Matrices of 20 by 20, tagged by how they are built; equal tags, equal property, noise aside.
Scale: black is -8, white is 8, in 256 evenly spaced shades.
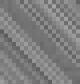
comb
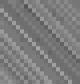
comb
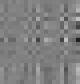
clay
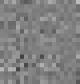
clay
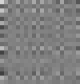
clay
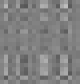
clay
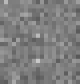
clay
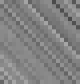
comb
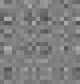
clay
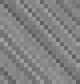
comb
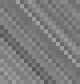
comb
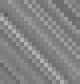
comb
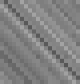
comb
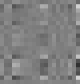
clay
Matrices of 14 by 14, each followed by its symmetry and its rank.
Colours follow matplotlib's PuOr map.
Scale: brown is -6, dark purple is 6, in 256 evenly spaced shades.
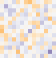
symmetric, full rank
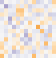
neither, full rank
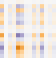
neither, rank one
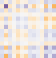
symmetric, rank two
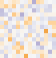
neither, full rank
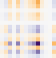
neither, rank one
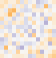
symmetric, full rank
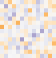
neither, full rank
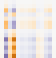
neither, rank one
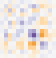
symmetric, rank two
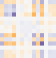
symmetric, rank two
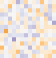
neither, full rank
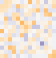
symmetric, full rank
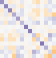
symmetric, full rank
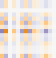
neither, rank one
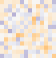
symmetric, full rank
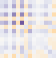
symmetric, rank two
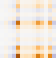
neither, rank one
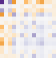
symmetric, rank two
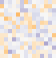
neither, full rank
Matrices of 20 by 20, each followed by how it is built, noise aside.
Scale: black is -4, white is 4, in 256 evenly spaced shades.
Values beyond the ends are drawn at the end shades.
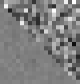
upper triangular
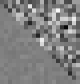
upper triangular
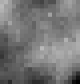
smooth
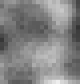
smooth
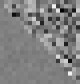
upper triangular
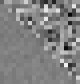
upper triangular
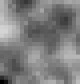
smooth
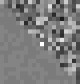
upper triangular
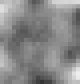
smooth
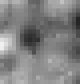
smooth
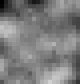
smooth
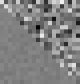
upper triangular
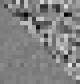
upper triangular
